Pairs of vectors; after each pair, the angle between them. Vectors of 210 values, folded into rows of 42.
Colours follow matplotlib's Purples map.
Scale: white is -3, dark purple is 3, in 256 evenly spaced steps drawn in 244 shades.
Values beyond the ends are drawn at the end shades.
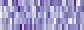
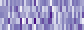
orthogonal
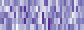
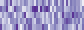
partly opposed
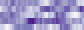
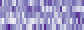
partly opposed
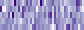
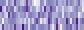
partly aligned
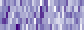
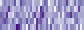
nearly parallel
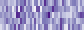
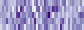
nearly parallel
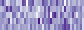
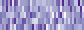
orthogonal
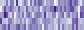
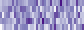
orthogonal
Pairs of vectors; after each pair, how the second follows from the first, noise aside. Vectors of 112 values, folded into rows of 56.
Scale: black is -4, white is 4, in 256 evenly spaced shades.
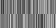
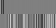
partly zeroed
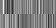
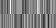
shuffled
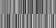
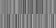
shrunk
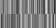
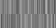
shrunk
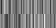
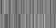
shrunk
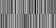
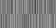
shrunk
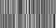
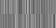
shrunk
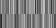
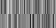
shuffled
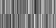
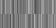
shrunk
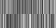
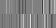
partly zeroed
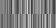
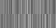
shrunk
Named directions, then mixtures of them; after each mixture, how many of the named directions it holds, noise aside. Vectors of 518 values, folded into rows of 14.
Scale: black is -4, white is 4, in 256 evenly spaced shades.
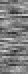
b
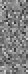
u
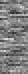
one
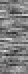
one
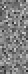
one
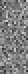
one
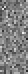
one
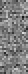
two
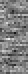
two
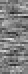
one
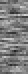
one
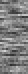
one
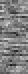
one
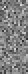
one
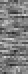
one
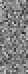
one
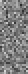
one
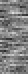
one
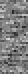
two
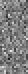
one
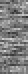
one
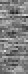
one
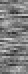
one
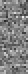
two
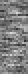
one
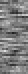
one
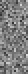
one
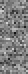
two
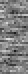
two
